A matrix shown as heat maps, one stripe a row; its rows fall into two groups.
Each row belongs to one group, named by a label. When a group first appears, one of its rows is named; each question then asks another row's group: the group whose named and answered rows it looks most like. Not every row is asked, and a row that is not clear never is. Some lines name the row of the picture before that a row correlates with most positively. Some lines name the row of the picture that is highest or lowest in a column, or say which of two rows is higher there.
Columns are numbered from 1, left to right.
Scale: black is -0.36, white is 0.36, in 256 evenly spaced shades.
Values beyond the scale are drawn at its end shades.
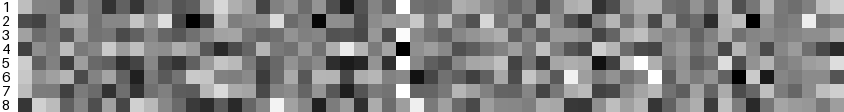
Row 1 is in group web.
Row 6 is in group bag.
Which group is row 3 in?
web
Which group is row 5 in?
web
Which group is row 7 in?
web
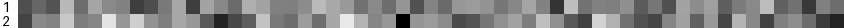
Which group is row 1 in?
bag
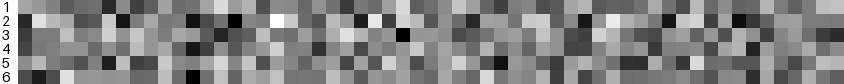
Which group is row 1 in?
web
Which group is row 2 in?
bag
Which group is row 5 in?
web
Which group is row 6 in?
bag
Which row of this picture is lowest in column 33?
2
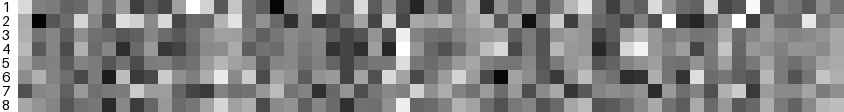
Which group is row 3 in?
web
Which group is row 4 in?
web
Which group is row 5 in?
web
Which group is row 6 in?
web
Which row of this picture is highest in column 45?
4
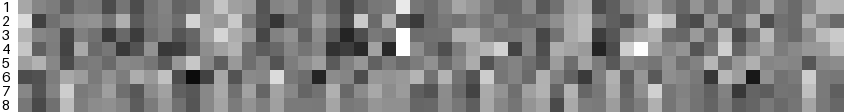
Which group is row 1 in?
web
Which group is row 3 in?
web
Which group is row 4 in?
web
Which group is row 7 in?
bag
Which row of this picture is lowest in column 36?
4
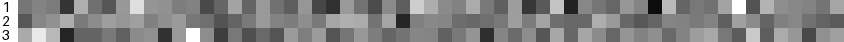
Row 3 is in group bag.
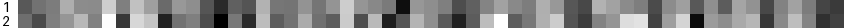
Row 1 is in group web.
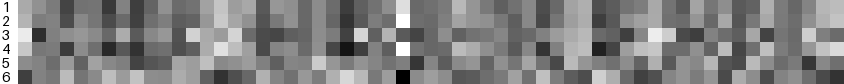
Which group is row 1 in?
web
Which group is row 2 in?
web
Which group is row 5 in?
bag
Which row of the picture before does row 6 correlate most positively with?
1
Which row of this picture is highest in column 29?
6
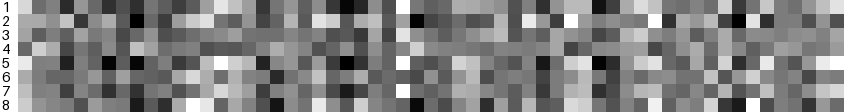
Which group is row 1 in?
web
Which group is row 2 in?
bag
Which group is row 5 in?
web
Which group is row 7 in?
web
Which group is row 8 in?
bag
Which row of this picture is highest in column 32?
5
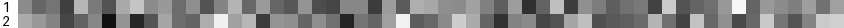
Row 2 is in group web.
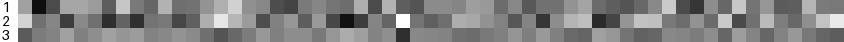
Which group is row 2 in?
web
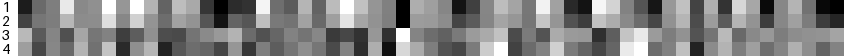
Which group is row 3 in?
web
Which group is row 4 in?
web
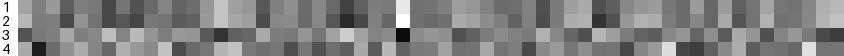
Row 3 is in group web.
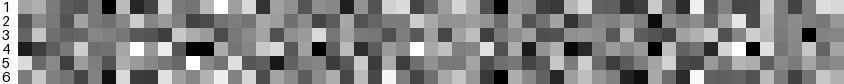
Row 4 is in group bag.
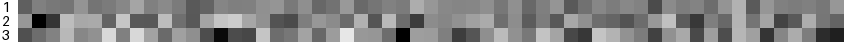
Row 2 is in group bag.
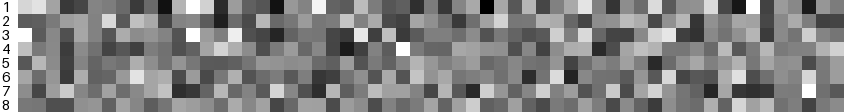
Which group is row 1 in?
bag
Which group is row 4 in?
web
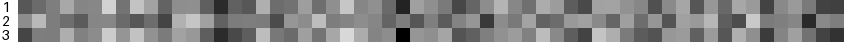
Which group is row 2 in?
bag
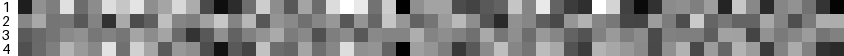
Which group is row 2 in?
web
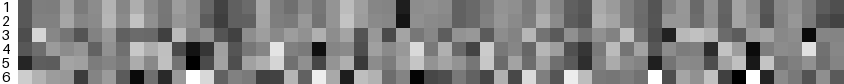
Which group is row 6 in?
bag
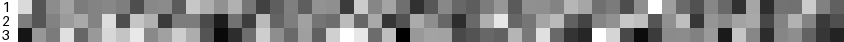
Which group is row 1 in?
bag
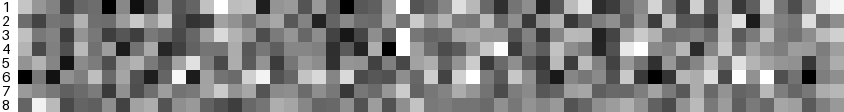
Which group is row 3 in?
web
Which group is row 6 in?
bag
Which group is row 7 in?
web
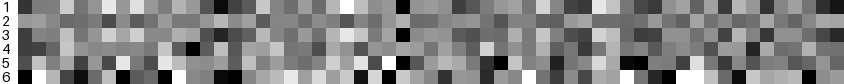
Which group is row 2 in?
web
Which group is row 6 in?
bag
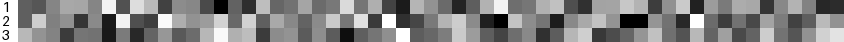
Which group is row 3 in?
web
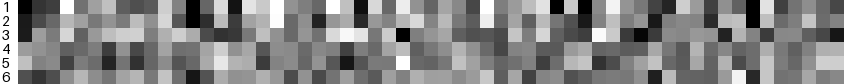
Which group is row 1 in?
bag
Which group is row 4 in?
web
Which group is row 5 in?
web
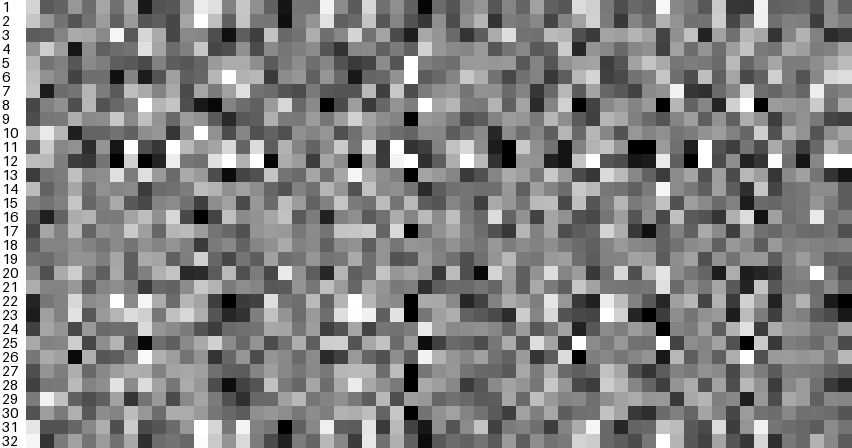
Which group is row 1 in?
bag
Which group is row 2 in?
bag
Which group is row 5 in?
web
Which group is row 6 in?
web
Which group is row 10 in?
bag
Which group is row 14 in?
bag
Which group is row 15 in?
bag
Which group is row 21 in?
bag
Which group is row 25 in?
bag
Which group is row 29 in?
bag
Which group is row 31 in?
bag
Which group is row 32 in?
bag
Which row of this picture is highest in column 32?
12
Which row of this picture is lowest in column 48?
12
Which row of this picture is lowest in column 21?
12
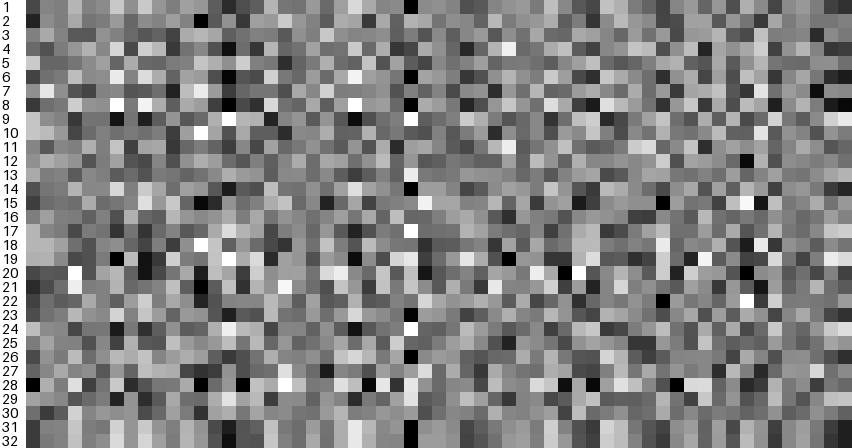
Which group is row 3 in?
bag
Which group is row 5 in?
bag
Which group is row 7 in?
bag
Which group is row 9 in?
web
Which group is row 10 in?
bag
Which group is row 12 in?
bag
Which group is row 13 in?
web
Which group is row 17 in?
web
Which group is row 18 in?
bag
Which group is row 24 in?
web
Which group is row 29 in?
web
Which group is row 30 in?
bag
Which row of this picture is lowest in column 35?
19
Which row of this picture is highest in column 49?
19
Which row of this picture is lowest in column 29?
20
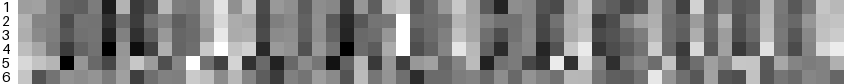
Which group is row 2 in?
web
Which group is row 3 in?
web
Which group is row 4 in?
web
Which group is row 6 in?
bag
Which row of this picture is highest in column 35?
6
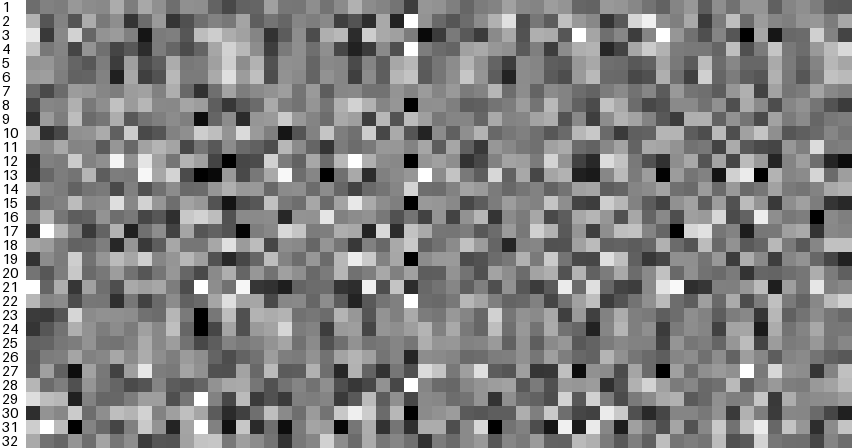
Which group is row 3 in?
bag
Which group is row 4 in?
web
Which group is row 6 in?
web
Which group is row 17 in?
bag
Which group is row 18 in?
web
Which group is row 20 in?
bag
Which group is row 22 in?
web
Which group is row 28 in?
web
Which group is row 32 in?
bag
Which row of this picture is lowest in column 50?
13
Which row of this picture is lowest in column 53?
13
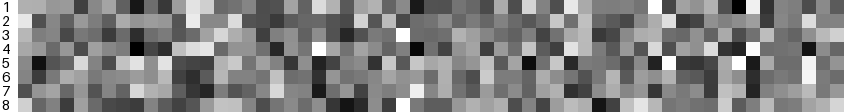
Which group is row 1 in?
bag
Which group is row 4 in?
bag
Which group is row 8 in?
web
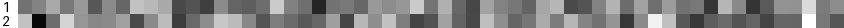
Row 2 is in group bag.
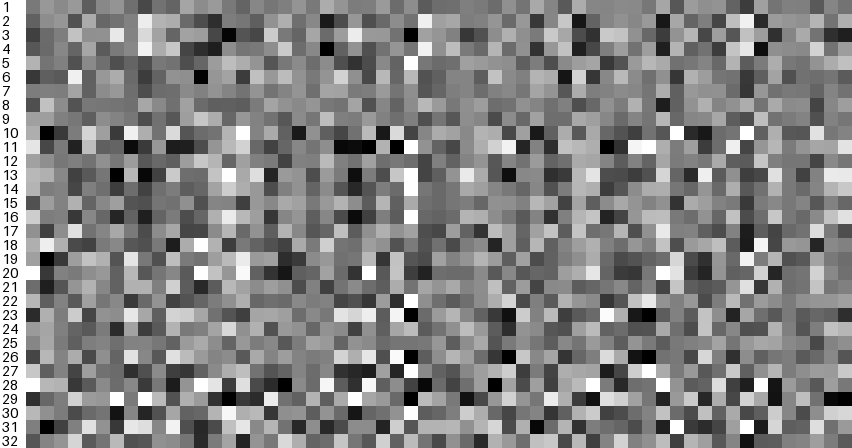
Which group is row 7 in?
bag
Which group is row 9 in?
bag
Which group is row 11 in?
web
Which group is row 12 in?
bag
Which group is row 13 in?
web
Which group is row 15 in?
bag
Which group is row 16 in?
web
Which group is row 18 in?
bag
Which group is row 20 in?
bag
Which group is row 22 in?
web
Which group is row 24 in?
web
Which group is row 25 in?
bag
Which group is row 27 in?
web
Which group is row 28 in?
bag
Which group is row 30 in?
web
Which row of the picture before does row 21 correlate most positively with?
1
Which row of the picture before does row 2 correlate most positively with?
1
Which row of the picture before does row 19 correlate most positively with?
2
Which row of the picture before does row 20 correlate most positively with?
2
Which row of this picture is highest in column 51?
11
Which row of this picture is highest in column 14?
28
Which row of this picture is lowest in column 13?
6
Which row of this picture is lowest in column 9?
13
